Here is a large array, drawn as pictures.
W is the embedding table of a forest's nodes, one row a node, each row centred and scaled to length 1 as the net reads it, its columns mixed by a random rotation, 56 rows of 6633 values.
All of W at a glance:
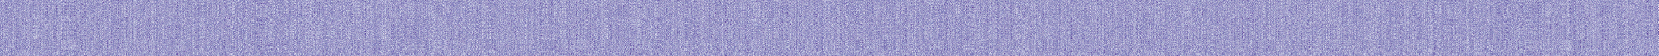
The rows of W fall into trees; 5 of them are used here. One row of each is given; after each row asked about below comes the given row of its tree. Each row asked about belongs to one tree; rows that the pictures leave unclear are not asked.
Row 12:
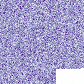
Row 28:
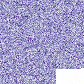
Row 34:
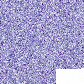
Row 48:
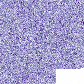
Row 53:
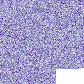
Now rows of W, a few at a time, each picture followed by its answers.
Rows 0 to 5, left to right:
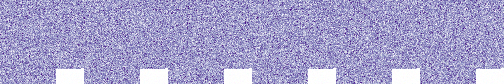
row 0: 28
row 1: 34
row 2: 12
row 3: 28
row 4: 48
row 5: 12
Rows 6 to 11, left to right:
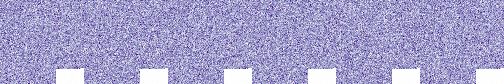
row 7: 53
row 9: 12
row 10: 34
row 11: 12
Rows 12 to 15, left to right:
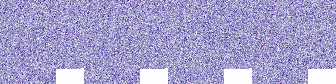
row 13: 12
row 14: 48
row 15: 12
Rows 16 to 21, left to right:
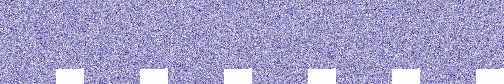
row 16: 48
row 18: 34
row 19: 28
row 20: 28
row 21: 12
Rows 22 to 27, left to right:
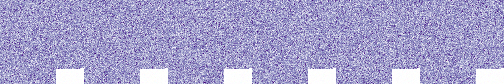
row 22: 12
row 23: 48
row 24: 28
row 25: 34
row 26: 34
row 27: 53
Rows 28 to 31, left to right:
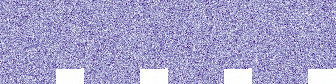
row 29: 34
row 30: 12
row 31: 34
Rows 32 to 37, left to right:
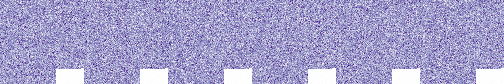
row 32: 28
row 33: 34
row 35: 12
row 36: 34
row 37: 34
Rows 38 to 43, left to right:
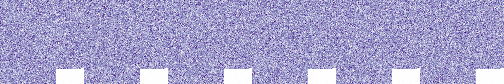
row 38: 34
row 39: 12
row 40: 28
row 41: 48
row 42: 28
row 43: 48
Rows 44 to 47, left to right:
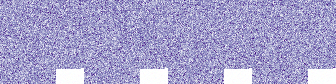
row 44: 53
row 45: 48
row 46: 28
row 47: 28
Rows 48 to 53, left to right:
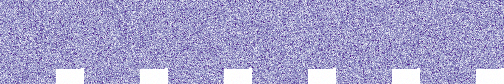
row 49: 48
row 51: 34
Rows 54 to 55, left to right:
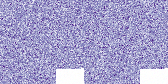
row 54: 53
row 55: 12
